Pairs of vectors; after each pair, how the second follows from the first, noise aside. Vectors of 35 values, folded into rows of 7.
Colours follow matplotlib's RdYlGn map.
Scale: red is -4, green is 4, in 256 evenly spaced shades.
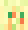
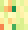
shuffled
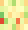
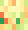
negated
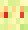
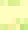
partly zeroed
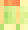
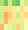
negated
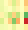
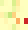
partly zeroed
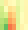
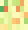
shuffled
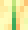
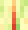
negated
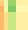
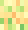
shuffled
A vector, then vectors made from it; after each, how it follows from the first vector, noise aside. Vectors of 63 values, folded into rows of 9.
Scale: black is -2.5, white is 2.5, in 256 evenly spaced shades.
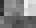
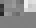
partly zeroed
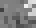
partly zeroed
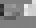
partly zeroed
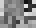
sign-scrambled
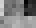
negated
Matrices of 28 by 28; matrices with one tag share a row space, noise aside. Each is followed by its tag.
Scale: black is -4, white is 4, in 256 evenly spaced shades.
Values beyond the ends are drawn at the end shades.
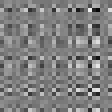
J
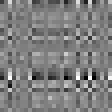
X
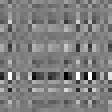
X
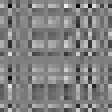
X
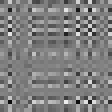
X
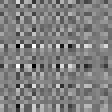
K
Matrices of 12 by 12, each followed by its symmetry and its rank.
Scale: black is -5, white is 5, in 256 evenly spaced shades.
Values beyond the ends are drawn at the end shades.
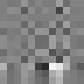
neither, rank two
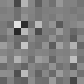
neither, rank two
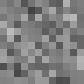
antisymmetric, full rank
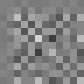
symmetric, rank two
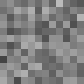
antisymmetric, full rank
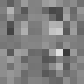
neither, rank two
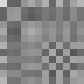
symmetric, rank two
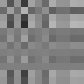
neither, rank one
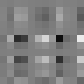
neither, rank one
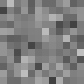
antisymmetric, full rank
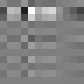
neither, rank one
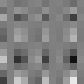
neither, rank one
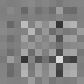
symmetric, rank two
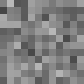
antisymmetric, full rank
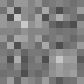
symmetric, rank two
